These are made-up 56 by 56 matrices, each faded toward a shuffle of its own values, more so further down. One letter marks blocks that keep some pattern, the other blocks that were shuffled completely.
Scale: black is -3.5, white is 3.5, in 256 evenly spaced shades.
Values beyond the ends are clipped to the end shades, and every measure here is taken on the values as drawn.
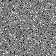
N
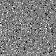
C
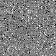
C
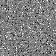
N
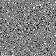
C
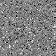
C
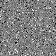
C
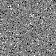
C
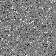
C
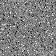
N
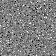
N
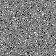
N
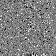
C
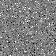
N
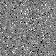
C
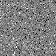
C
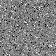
N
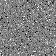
N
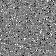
N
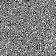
N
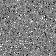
N
